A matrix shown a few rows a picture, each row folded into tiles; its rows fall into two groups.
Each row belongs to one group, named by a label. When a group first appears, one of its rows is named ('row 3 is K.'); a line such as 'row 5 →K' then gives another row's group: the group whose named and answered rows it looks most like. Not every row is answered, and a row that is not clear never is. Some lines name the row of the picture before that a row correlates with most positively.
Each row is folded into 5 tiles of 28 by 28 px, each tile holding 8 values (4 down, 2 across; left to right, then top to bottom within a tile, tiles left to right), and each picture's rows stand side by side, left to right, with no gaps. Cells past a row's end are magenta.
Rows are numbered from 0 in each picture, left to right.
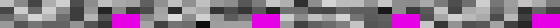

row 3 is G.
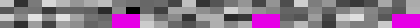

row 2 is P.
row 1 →P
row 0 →G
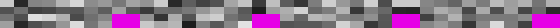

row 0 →G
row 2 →G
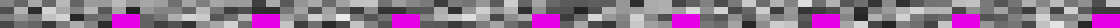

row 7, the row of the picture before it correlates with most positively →3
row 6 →P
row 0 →G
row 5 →G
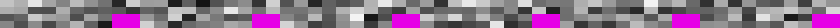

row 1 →P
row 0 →G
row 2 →P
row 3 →G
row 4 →G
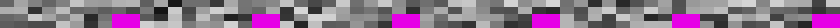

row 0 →G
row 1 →P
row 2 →G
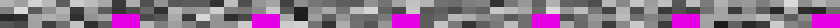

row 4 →G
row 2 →P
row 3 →P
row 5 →G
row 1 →P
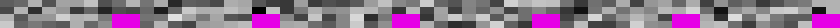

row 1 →P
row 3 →G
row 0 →G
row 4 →P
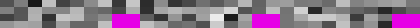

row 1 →P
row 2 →G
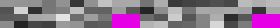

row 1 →P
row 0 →G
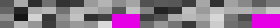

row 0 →P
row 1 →P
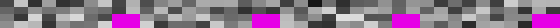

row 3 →G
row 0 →P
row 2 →P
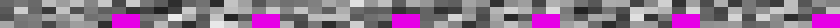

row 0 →G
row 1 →P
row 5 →P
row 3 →P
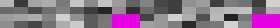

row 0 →G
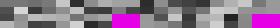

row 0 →G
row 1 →P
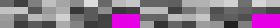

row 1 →G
